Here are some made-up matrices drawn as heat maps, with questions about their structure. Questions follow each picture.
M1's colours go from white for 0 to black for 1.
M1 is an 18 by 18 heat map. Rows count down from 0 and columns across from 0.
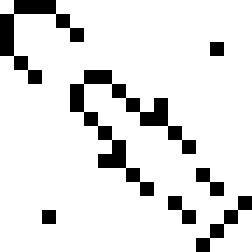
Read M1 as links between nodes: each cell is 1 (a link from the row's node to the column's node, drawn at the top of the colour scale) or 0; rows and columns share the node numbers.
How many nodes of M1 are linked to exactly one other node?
3
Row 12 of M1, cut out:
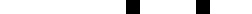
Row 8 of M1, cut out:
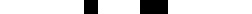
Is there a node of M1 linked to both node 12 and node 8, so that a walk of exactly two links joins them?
no
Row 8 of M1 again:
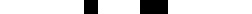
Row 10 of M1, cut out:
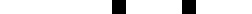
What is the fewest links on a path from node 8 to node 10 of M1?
1
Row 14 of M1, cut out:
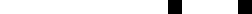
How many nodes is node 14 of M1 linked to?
2
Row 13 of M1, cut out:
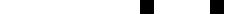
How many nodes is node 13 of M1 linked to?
2
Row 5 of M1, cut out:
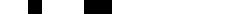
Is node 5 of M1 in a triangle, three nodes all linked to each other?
no
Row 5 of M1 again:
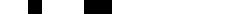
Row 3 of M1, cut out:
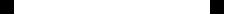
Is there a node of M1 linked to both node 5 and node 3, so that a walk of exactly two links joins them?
no
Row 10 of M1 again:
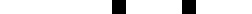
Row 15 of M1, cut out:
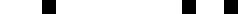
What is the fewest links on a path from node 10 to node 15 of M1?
2
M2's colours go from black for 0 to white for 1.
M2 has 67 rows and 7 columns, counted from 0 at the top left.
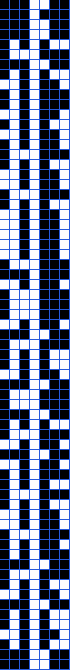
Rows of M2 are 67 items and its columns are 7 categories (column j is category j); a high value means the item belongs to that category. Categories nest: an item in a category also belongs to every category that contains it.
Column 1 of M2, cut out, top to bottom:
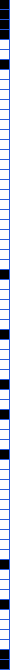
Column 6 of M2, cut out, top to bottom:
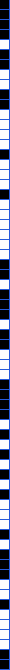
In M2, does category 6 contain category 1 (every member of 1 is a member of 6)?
no
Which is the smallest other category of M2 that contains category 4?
3
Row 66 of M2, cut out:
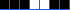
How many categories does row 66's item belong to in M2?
2
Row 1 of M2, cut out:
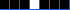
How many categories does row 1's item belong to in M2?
1
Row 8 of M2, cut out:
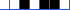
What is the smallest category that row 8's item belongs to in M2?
0
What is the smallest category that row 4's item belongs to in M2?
5
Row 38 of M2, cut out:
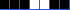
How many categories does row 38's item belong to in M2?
2
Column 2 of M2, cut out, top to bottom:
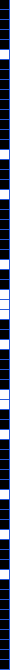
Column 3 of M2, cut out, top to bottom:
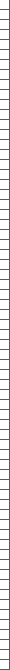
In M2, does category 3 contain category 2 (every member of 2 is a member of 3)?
yes
